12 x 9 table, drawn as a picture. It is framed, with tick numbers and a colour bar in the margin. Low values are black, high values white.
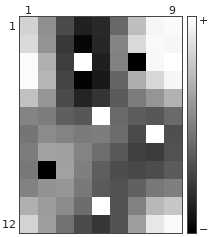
Ninth with the highest average: top right. Lone odd cells: 6, 4 higher and 2 lower than their neighbours. Calmest part: middle left. Stripes: none.
